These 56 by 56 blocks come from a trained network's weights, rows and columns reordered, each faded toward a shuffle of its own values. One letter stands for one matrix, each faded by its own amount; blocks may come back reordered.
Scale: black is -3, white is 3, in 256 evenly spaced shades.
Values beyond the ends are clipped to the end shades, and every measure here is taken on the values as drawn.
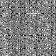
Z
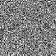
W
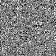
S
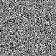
S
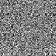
W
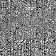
Z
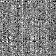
Z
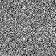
W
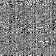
Z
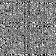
Z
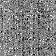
Z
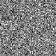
S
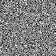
S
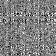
Z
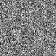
W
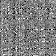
Z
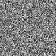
W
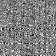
Z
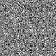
W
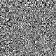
S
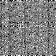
Z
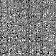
Z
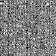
Z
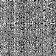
Z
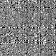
Z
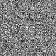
W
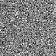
S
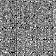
Z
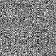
W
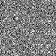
W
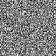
W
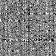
Z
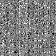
Z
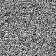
W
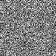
W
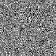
S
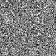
W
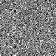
S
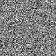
W
